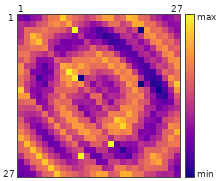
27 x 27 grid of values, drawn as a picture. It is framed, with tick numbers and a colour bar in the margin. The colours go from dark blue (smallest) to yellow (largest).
Rings: centred on the centre. Ninth with the lowest average: middle right. Odd rows or columns: none. Seam: none. Slope: none. Lone odd cells: 6, 3 higher and 3 lower than their neighbours.
